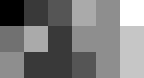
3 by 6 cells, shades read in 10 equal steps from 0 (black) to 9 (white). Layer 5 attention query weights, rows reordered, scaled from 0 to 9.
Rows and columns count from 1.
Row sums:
25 29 24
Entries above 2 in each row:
4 5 4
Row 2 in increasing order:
2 4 5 5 6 7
